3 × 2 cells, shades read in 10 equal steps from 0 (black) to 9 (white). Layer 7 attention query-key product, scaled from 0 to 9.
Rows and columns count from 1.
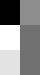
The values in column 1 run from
0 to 9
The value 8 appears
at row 3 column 1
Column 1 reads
0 9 8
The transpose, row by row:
0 9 8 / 5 4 4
